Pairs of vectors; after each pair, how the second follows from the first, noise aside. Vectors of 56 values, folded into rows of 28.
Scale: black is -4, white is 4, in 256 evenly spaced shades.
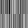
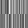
sign-scrambled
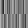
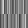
negated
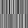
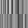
sign-scrambled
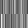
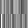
sign-scrambled
